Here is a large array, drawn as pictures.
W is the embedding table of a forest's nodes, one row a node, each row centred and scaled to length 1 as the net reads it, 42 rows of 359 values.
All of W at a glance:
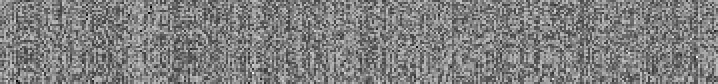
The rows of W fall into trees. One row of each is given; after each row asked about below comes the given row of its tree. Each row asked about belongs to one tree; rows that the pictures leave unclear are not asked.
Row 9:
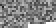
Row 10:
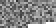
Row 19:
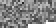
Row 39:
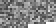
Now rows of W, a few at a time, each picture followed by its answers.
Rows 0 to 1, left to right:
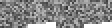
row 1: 19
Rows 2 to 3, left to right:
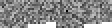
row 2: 9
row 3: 10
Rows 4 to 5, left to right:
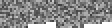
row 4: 39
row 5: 19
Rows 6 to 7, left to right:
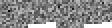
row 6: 39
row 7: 9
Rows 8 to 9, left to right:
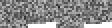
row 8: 10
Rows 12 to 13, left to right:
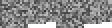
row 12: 19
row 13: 10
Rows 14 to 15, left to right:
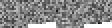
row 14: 10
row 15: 39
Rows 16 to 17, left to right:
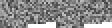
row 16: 9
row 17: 19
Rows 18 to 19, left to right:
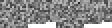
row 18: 19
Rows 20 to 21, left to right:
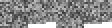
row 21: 10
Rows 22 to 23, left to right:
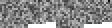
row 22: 19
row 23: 9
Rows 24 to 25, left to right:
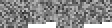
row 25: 39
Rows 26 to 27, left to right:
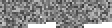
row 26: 10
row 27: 10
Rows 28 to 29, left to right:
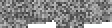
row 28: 10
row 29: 10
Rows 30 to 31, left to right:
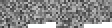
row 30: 10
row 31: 10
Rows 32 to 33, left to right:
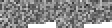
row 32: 19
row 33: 19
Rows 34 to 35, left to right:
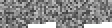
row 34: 10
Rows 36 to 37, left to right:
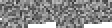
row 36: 19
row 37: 19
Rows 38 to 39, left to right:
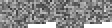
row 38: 39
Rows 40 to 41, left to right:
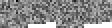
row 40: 39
